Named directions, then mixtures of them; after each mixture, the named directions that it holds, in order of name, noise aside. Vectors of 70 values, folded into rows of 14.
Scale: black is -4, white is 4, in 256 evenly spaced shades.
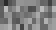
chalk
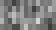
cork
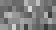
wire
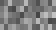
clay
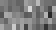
wire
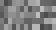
chalk, clay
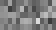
clay, cork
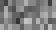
chalk, clay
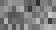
clay, wire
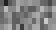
chalk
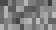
chalk, clay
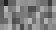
chalk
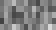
clay, cork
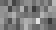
clay, cork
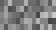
clay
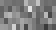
wire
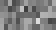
clay, cork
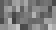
chalk, cork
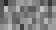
chalk
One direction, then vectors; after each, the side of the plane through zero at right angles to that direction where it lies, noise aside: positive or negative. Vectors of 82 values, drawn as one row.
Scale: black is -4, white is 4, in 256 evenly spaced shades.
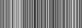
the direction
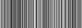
negative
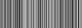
negative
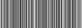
negative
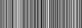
positive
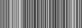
positive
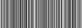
negative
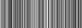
negative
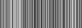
positive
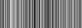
positive
